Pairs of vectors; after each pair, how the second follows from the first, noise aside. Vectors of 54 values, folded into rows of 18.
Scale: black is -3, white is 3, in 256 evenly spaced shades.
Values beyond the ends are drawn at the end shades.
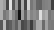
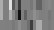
partly zeroed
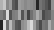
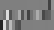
partly zeroed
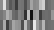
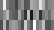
copied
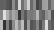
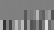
partly zeroed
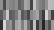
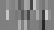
partly zeroed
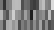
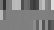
partly zeroed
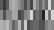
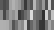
copied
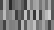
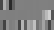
partly zeroed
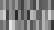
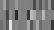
partly zeroed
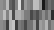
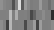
partly zeroed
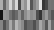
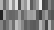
copied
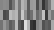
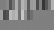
partly zeroed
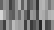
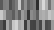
copied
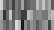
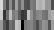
copied
